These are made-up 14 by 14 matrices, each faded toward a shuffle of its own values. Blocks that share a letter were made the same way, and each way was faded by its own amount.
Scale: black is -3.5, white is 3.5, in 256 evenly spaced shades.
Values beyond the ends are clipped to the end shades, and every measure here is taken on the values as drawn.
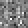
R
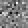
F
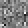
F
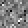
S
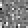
F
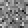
S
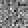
S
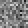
S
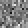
S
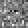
F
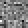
R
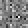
F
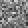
S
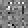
F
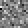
S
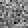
S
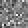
S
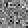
S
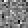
S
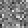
R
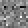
F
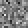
S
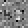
R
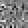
F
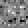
R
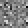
F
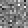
F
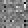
F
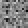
R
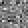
R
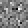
F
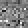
F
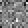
R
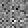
R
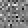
R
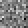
F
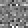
F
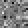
R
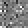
R
